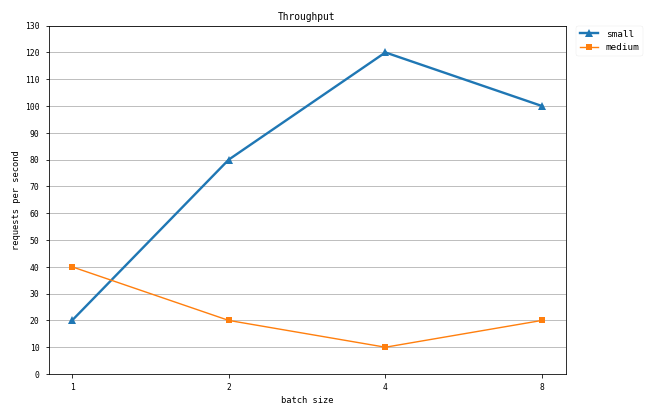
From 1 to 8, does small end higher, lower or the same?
higher
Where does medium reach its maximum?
1
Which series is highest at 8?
small
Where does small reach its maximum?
4
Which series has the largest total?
small
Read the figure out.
Title: Throughput
x-axis: batch size, ticks 1 2 4 8
y-axis: requests per second, ticks 0 10 20 30 40 50 60 70 80 90 100 110 120 130
Legend: small, medium
Values:
small: 20 80 120 100
medium: 40 20 10 20
